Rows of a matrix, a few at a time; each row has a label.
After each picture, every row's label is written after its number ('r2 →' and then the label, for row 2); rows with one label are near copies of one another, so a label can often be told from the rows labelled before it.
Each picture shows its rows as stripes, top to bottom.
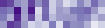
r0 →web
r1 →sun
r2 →sun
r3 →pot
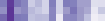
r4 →pot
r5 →pot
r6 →pot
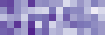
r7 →web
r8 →pot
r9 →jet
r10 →sun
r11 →web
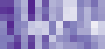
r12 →web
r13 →web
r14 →web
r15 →pot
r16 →pot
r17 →sun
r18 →sun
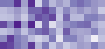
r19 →sun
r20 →jet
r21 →jet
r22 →sun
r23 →jet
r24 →pot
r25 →web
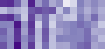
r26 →web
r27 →jet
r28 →web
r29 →sun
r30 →sun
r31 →sun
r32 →sun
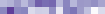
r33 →jet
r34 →pot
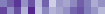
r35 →sun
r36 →sun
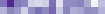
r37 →pot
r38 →jet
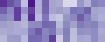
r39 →web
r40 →sun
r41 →sun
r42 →jet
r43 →jet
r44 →jet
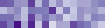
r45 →web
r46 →jet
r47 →web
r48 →sun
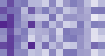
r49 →pot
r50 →web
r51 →pot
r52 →web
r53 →pot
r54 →pot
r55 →web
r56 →pot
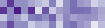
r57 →pot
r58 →sun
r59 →jet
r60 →pot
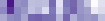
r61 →pot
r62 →pot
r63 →jet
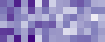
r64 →sun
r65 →web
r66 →pot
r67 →jet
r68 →web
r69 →sun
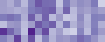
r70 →jet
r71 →jet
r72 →web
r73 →jet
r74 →web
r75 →sun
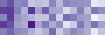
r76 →pot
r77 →web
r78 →pot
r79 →web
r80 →pot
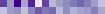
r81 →sun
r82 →jet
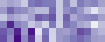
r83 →jet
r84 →pot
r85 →jet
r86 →pot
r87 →sun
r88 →sun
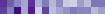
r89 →web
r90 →sun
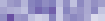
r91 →jet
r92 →jet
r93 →pot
